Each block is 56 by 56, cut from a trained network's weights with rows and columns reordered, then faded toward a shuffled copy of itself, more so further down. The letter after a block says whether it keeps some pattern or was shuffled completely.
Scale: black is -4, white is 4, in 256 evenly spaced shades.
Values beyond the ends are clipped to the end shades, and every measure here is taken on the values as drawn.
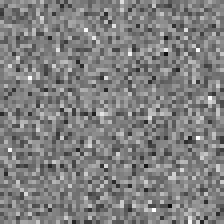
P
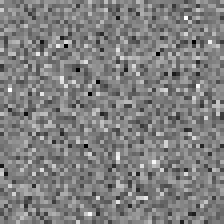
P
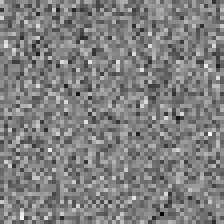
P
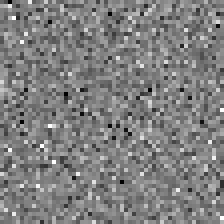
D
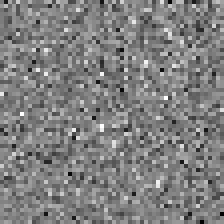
P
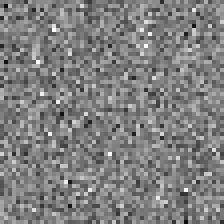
D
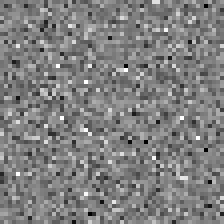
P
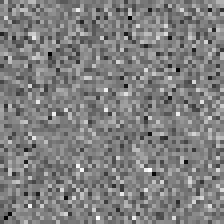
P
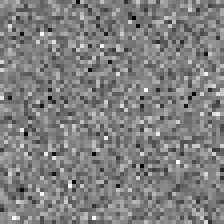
D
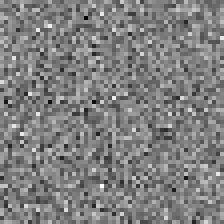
P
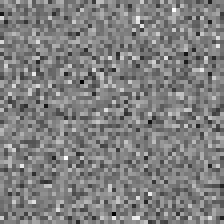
P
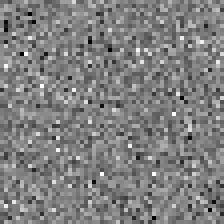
P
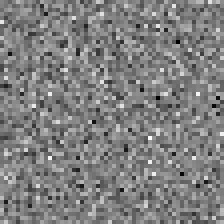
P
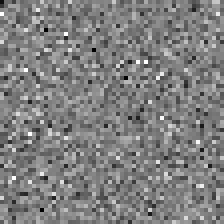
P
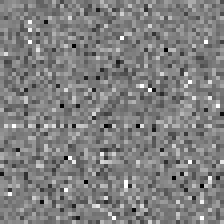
P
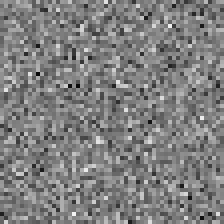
D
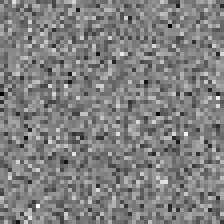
D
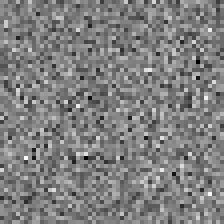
P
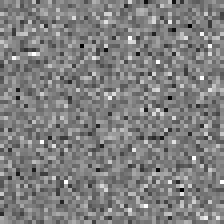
D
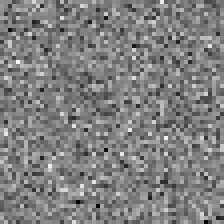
D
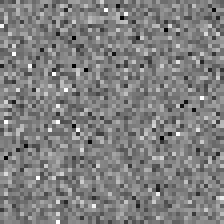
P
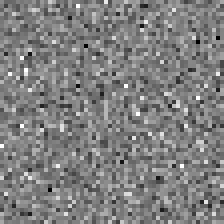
D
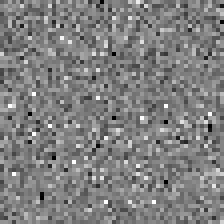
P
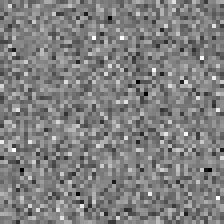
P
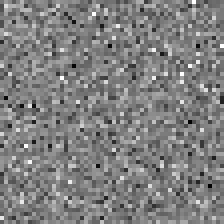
D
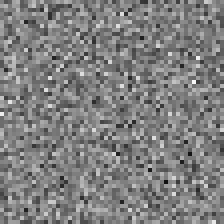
D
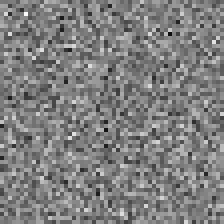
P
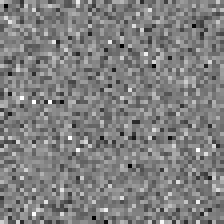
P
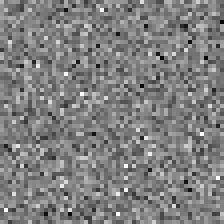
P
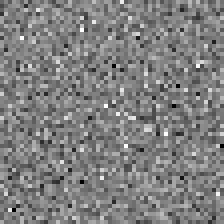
D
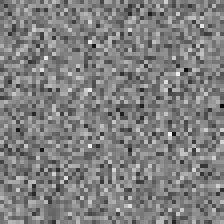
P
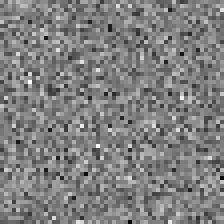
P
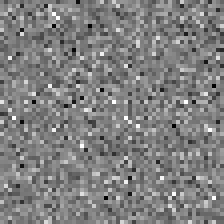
P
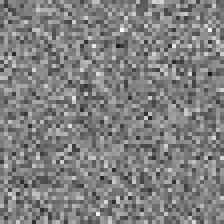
D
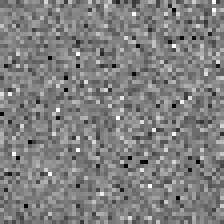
P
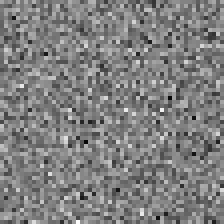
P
